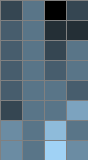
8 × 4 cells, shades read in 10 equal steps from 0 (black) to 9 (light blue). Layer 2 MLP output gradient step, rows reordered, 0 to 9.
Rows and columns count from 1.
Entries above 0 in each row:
3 4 4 4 4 4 4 4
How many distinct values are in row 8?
3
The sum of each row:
11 13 17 18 18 20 24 26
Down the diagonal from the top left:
3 5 3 5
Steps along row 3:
up down up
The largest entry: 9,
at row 8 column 3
